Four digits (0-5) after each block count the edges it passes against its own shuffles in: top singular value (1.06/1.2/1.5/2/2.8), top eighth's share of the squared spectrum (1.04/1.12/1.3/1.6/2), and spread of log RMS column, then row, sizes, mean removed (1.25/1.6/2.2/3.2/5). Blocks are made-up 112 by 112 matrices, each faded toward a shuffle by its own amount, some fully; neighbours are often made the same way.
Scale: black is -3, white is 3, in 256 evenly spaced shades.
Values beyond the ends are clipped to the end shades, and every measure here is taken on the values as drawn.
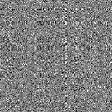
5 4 3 3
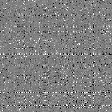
5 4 2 3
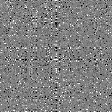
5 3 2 2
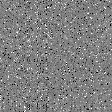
3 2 1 0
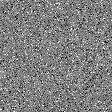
0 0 0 0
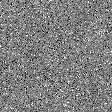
0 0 0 0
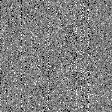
2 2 3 0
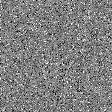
0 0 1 0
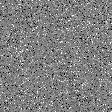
2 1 0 0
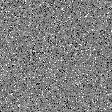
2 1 0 0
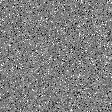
1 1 0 0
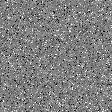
0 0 0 0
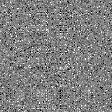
4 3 2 2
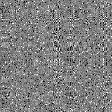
4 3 2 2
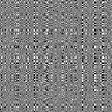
5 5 4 4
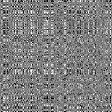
5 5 4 4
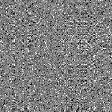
4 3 2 2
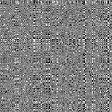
5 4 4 3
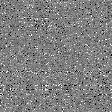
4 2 1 2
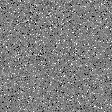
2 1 0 0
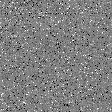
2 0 0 0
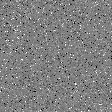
0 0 0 0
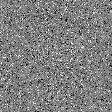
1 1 1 0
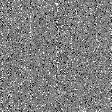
1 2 3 0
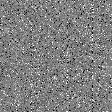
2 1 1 0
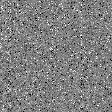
1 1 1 0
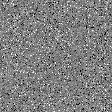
0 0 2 0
